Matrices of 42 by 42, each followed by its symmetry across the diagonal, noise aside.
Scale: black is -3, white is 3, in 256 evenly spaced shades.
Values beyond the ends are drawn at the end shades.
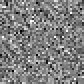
antisymmetric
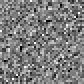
symmetric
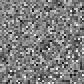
symmetric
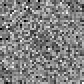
symmetric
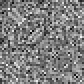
symmetric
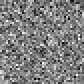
antisymmetric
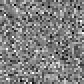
antisymmetric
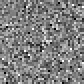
antisymmetric
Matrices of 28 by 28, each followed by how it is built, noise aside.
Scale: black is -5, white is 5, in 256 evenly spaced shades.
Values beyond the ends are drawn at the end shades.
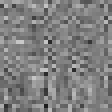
low rank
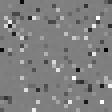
sparse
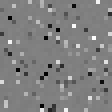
sparse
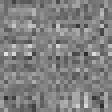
low rank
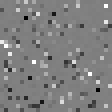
sparse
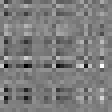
low rank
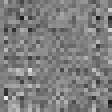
low rank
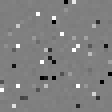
sparse
